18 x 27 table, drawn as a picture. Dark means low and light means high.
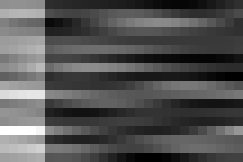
The bottom left is the ninth with the highest average. Overall the values sit about 30% of the way up the scale. A vertical seam about 20% of the way across splits the table, and the left part is higher.
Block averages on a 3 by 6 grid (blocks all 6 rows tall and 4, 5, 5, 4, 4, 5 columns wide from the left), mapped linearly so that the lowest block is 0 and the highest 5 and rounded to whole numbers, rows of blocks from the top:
411110 / 421100 / 520001
